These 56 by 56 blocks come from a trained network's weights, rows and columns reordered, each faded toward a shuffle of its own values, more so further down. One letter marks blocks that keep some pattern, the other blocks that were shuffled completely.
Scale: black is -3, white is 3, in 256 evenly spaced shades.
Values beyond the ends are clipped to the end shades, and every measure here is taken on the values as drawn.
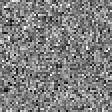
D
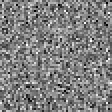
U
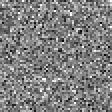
D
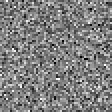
D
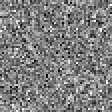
U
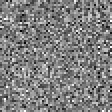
U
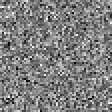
U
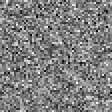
D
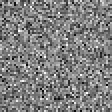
D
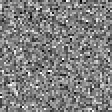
D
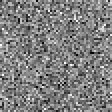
D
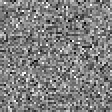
D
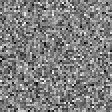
D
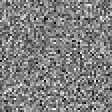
U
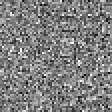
U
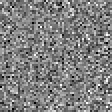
U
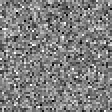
D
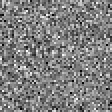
U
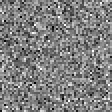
D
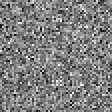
U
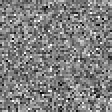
U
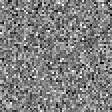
D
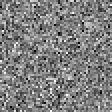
D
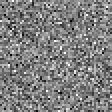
D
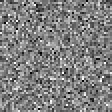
U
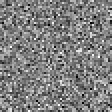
U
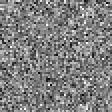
U
